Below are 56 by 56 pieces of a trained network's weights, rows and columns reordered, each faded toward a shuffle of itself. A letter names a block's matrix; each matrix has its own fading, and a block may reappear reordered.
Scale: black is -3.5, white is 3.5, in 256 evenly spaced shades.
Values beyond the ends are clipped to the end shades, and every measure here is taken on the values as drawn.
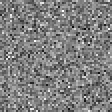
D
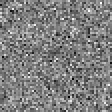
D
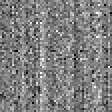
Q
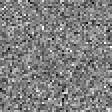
D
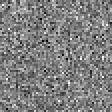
D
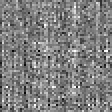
Q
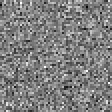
D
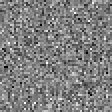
D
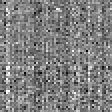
Q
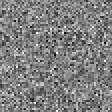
D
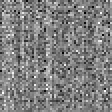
Q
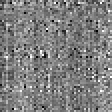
Q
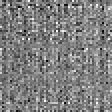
Q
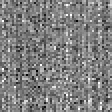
Q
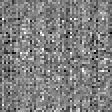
Q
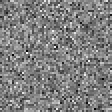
D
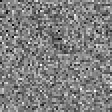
D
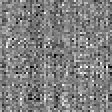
Q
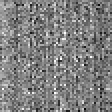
Q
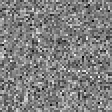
D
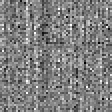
Q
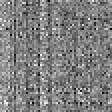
Q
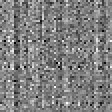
Q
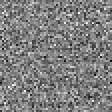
D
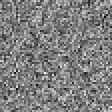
D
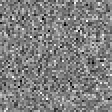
D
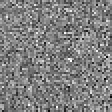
D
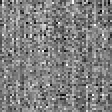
Q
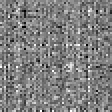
Q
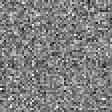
D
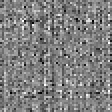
Q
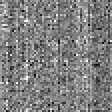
Q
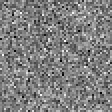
D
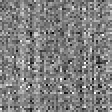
Q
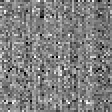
Q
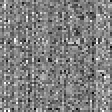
Q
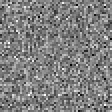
D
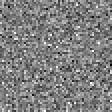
D
